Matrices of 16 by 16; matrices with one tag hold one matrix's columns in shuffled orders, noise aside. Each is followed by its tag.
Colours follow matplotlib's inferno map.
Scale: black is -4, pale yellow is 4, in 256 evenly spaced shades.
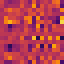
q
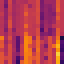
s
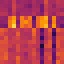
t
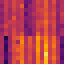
s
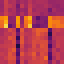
t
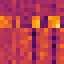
t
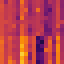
s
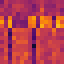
t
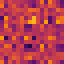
q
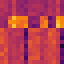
t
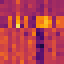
t
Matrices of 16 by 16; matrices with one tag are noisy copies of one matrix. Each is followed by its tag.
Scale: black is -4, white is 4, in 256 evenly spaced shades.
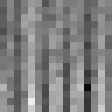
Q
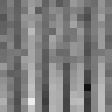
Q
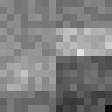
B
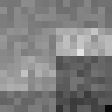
B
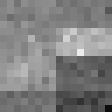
B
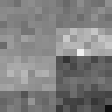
B
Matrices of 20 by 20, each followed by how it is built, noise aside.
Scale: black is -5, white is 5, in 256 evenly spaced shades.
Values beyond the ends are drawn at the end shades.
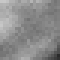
smooth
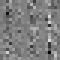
uneven columns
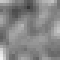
smooth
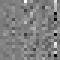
uneven columns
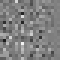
uneven columns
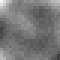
smooth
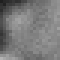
smooth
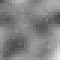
smooth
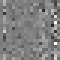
uneven columns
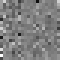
uneven columns
